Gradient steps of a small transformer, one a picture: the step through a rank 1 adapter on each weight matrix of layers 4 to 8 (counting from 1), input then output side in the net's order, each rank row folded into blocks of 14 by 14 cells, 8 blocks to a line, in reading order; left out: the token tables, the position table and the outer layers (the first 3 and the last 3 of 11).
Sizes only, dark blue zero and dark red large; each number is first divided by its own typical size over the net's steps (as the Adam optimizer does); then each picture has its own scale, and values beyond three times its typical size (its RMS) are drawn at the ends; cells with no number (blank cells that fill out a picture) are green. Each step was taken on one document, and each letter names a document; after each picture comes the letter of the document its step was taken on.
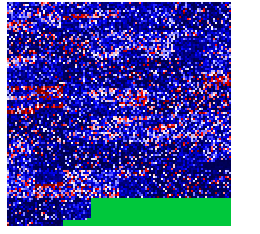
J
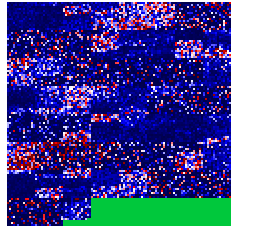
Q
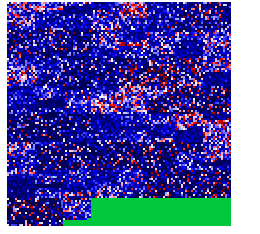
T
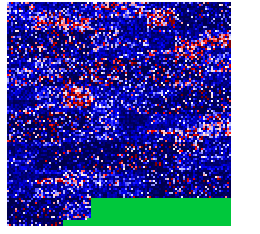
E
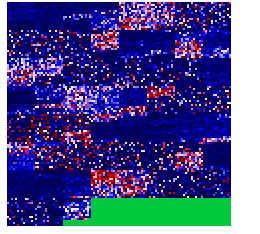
Q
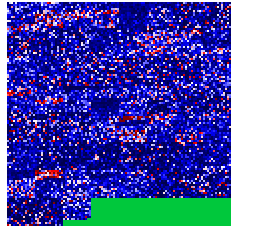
E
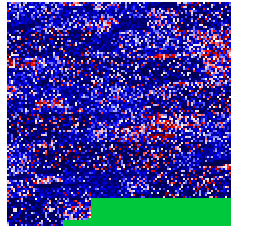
T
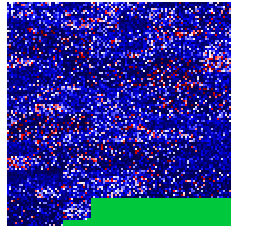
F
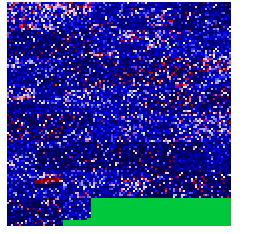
F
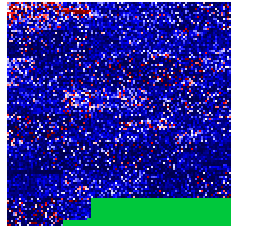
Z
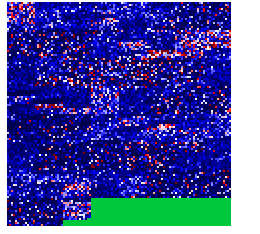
Z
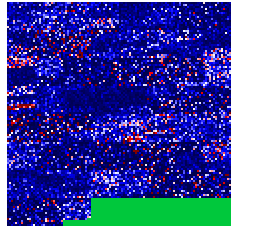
F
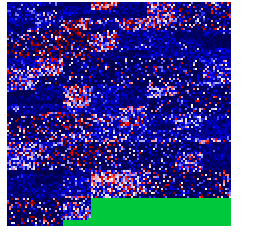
Q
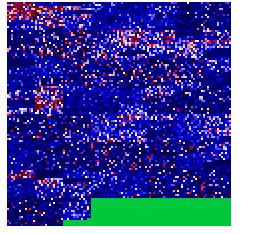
Z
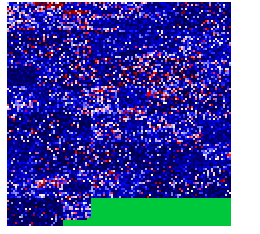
Z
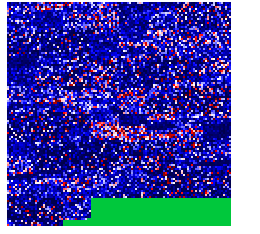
E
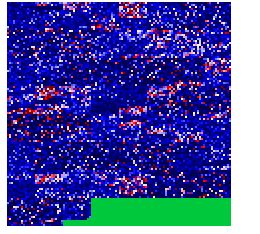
F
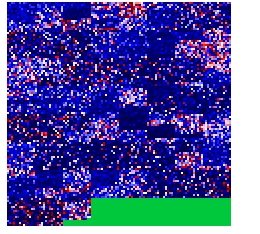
T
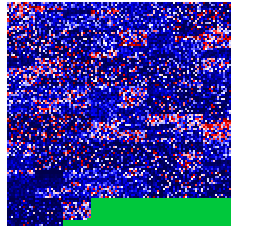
T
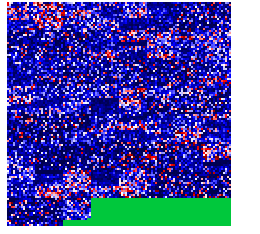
E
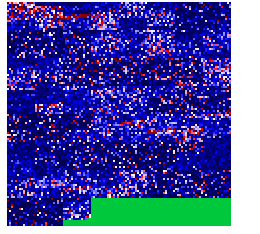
Z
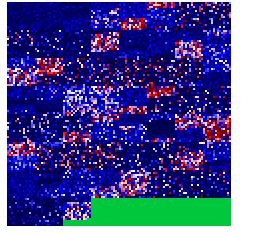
Q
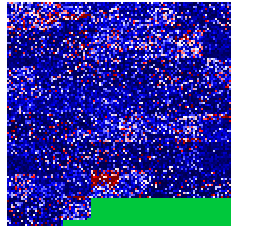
Z
